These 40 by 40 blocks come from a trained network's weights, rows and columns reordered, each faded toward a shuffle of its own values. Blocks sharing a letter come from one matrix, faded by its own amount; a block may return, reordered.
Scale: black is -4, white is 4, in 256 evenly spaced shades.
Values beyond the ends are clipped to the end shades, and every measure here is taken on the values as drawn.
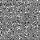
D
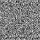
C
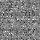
D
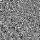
C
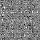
D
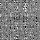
D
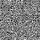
C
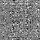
D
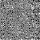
D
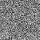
C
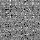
D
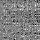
D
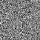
C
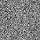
C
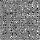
D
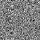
C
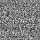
C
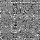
D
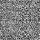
C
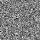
C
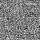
C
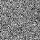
C
